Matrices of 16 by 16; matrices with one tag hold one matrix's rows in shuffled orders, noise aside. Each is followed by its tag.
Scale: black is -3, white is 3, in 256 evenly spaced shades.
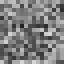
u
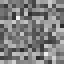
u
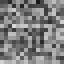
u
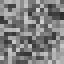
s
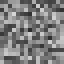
s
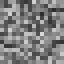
s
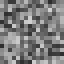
s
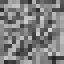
s
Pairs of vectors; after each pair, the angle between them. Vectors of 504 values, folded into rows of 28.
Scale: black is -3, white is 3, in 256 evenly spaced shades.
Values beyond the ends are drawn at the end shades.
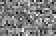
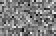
nearly opposite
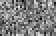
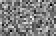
orthogonal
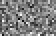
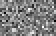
partly aligned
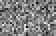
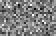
partly aligned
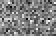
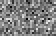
nearly parallel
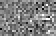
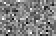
orthogonal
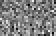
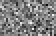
partly opposed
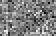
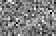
partly opposed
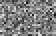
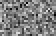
partly aligned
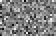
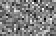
partly aligned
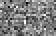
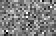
orthogonal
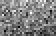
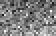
nearly opposite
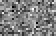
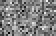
partly aligned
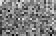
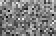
nearly parallel
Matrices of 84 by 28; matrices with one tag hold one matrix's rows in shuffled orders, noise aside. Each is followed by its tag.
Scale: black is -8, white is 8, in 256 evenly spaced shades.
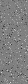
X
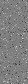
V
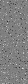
V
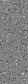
V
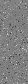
V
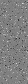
V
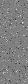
V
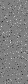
X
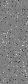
V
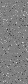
V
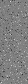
X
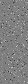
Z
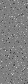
Z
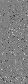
Z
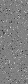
X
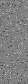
X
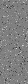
V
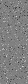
V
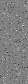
V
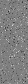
Z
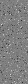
X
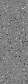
V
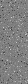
X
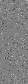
Z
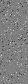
X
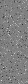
X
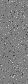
Z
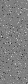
X
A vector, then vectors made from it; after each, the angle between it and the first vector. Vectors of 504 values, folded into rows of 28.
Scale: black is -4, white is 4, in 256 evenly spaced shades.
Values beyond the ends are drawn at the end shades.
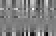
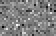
orthogonal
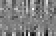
nearly parallel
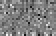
partly opposed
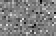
orthogonal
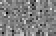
partly opposed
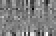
nearly opposite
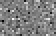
orthogonal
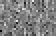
partly aligned
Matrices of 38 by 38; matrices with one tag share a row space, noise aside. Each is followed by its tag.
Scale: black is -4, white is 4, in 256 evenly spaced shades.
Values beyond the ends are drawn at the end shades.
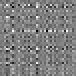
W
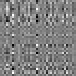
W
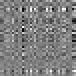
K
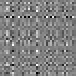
W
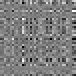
K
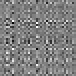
W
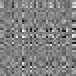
K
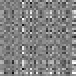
K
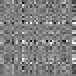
K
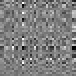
K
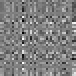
K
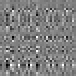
W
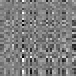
K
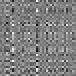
W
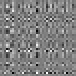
W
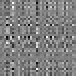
W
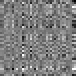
K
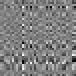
K
